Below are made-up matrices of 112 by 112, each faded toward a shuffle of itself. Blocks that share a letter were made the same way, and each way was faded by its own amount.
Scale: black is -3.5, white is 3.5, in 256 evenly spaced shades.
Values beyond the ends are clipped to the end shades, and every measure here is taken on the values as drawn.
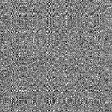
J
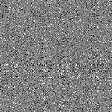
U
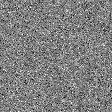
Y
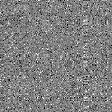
U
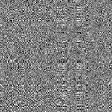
J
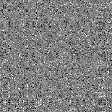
U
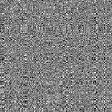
J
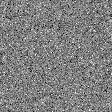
Y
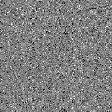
U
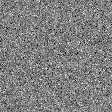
Y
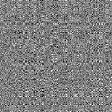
J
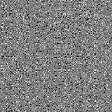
U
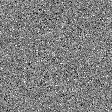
Y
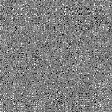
U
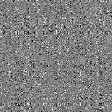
U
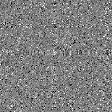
U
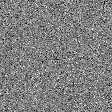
Y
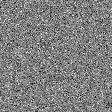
Y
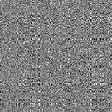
J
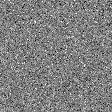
Y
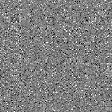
U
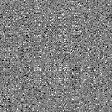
U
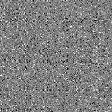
U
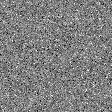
Y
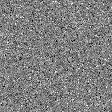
Y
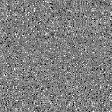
U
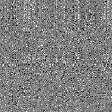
U
